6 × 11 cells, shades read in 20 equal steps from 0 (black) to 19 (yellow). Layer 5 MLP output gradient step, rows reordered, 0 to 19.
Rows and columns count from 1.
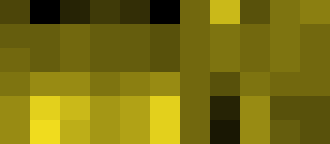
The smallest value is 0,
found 2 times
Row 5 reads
12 18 16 13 14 18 9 3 12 7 7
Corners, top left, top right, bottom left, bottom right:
6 11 12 7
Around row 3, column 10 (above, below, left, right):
10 9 9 9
